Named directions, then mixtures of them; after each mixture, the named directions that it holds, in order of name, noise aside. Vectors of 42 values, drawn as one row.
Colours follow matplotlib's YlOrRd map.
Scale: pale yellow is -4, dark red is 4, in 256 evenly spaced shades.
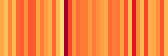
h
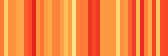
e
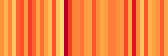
h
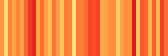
e, h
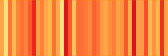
e, h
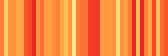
e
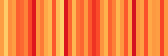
e, h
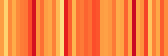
e, h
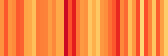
e, h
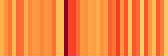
e, h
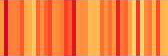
e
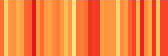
e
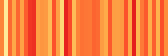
e, h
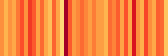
h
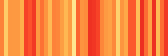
e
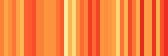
e, h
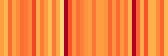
h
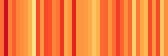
e, h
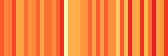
e, h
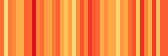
e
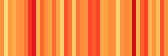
e, h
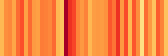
e, h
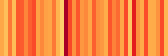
h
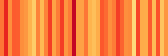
e, h
